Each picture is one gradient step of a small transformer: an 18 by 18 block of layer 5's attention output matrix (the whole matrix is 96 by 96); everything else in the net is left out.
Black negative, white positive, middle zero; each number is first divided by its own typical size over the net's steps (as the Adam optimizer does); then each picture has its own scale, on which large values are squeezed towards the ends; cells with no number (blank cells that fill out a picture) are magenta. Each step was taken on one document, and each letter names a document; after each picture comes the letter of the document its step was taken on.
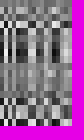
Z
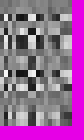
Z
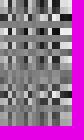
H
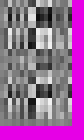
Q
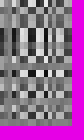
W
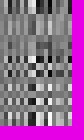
Q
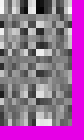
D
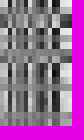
H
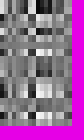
D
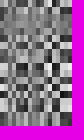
H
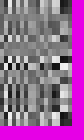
H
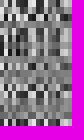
Z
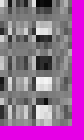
D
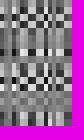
W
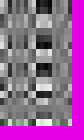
D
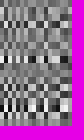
H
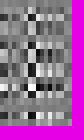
D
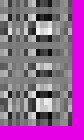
Q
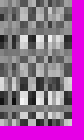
W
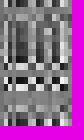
Z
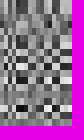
Z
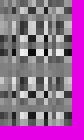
W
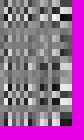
H
